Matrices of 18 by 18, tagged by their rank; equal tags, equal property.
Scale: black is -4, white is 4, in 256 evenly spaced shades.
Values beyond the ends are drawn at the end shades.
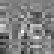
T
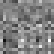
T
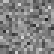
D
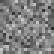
D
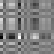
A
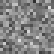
D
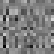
T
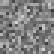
D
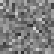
D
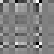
A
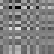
A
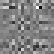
T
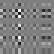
A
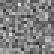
D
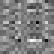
T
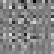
T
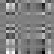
A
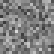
D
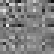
T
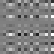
A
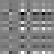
A
